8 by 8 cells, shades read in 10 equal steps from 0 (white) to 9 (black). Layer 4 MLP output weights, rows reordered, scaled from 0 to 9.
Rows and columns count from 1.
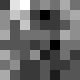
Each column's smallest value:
3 1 0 4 4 5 3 3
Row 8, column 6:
8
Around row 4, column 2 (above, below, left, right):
6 6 3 5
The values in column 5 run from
4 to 9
